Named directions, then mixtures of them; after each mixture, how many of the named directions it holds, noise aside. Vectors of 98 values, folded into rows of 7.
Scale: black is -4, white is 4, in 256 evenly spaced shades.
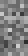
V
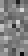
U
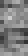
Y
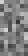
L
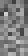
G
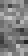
three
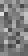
two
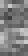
one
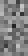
two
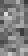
two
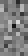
three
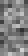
three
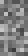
three
